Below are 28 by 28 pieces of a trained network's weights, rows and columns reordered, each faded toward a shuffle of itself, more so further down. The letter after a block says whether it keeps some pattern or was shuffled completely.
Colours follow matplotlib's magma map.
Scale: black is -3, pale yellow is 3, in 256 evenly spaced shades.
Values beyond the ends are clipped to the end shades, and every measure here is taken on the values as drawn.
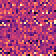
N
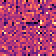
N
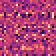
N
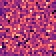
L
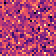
L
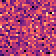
L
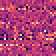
N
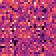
N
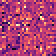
N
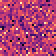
L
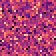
L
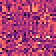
N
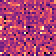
N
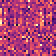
N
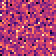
L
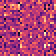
N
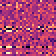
N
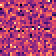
N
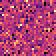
L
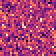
L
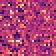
N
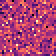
L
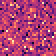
L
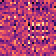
N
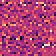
N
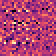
N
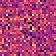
N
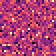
L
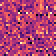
N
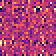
N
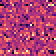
N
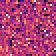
L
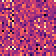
N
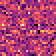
N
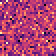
L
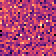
L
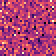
L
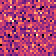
N
